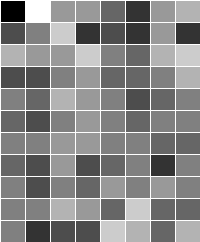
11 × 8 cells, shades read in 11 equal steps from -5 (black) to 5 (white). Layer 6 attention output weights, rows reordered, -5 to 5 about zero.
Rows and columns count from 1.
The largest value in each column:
2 5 3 3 3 3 2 3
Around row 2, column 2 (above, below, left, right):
5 1 -2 3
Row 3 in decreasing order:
3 3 2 2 1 1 0 -1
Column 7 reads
1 1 2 0 -1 0 -1 -3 1 -1 -1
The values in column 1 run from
-5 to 2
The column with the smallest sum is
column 1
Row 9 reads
0 -2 0 -1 1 0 1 0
